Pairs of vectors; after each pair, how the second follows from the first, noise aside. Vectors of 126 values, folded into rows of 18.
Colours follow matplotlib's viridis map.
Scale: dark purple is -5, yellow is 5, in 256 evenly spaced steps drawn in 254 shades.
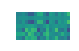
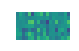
sign-scrambled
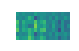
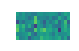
sign-scrambled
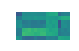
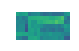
reversed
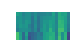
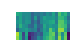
scaled up
